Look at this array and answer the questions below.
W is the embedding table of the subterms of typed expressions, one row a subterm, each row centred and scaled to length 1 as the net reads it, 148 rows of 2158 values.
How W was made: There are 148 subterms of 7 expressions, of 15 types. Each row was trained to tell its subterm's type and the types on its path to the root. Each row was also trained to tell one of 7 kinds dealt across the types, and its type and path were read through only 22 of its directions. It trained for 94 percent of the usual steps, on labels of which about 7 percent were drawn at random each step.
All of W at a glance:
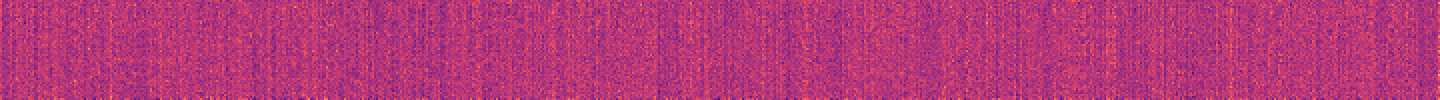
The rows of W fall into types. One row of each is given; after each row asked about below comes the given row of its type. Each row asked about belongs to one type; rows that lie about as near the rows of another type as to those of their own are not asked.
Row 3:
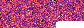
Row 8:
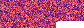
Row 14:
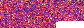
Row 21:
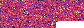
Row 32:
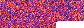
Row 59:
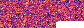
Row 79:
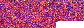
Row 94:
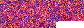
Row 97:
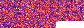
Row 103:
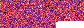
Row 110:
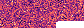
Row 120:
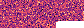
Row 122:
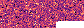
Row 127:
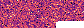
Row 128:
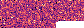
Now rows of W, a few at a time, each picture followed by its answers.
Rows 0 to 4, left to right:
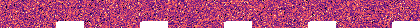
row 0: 103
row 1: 3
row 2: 110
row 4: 79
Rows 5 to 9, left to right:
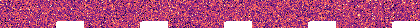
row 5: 127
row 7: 103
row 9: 122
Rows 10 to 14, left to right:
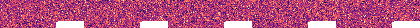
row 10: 21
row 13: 94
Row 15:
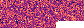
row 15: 97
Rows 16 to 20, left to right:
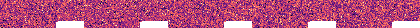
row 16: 79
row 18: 79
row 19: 8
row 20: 79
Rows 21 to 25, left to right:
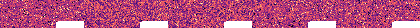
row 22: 32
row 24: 128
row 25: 32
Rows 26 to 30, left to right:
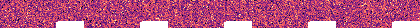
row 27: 120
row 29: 97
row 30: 94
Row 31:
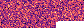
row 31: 32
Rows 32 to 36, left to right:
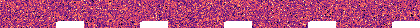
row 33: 14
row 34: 110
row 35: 32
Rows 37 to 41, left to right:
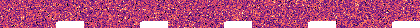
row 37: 3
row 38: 14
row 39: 103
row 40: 21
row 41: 120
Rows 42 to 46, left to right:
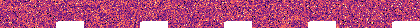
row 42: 32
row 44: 110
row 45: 110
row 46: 59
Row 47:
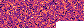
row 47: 59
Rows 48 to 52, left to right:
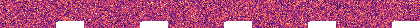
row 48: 14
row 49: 122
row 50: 32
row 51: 79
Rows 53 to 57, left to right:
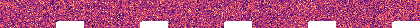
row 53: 59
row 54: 97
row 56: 110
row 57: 110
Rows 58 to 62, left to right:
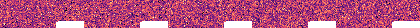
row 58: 97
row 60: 59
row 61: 8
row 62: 120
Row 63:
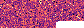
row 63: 3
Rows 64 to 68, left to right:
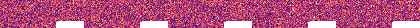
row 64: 8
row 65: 59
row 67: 128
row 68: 97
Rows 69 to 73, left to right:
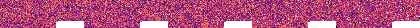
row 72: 110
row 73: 128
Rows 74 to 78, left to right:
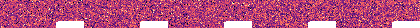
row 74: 21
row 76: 128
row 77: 79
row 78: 8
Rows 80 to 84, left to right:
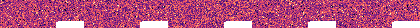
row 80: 127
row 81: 103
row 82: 14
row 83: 128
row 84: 32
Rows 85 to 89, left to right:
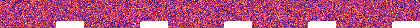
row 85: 97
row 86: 94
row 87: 32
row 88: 79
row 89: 3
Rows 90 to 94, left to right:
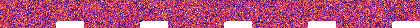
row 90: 59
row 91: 122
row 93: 8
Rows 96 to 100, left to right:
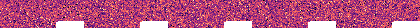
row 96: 103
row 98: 21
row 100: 79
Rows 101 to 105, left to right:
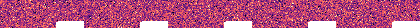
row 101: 3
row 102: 32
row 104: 110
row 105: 97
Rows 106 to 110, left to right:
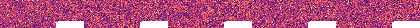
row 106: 97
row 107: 79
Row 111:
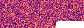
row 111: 79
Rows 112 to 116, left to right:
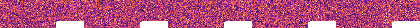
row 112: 8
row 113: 3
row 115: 14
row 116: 110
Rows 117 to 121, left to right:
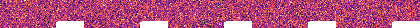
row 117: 127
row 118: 94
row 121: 97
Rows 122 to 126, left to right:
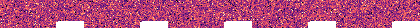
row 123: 103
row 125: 110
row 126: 8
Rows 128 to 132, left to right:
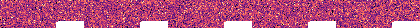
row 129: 14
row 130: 94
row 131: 127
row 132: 32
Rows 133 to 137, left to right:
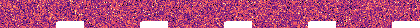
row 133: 3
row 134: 120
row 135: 8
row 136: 59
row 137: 94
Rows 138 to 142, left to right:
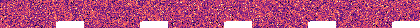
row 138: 59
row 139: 97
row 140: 21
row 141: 103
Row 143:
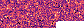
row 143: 122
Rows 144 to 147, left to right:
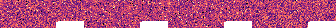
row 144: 21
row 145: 128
